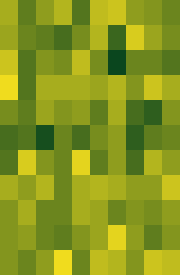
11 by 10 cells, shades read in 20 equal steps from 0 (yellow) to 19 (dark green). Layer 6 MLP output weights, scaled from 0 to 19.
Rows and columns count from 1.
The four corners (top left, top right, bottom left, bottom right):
6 11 9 4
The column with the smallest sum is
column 6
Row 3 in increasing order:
3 4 9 10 10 11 11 13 13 19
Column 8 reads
8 2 11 9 14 16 14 8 9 8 9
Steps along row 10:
down up up down down down up up down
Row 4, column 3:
6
